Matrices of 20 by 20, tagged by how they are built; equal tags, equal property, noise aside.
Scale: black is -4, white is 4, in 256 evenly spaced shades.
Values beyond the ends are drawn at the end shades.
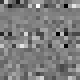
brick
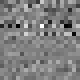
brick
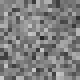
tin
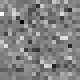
tin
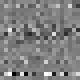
brick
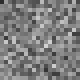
tin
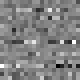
brick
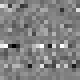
brick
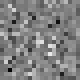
tin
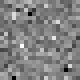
tin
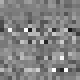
brick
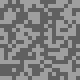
tin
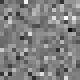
tin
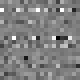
brick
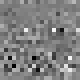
brick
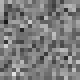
tin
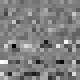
brick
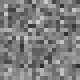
tin
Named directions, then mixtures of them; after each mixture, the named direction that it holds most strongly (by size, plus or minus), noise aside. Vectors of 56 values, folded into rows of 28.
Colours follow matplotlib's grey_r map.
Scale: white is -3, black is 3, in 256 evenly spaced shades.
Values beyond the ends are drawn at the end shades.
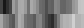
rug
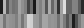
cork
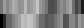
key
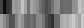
rug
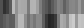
rug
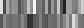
cork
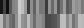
rug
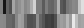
rug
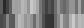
rug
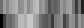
key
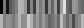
cork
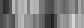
rug
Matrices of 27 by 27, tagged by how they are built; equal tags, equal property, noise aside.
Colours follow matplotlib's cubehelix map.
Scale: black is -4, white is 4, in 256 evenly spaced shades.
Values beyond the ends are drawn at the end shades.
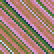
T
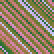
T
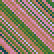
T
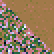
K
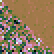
K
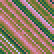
T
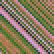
T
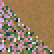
K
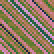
T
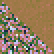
K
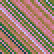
T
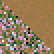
K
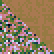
K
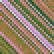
T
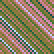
T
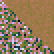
K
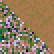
K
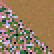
K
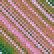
T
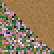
K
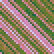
T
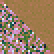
K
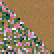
K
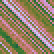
T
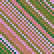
T
